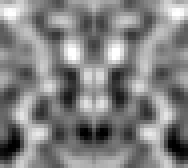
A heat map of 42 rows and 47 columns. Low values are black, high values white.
Mirror symmetry: left to right. Odd rows or columns: none. Lone odd cells: none.
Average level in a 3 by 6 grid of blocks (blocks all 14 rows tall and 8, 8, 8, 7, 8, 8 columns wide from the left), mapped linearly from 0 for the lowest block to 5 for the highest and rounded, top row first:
5 2 3 3 2 5
1 3 2 2 3 1
0 1 0 0 1 0
